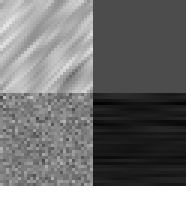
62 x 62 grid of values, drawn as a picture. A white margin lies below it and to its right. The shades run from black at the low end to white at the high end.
It is made of 2 by 2 panels. Panel 1,1: high, slanting up to the right. Panel 1,2: low, flat. Panel 2,1: middling, fine-grained. Panel 2,2: very low, streaked across, faint in contrast.
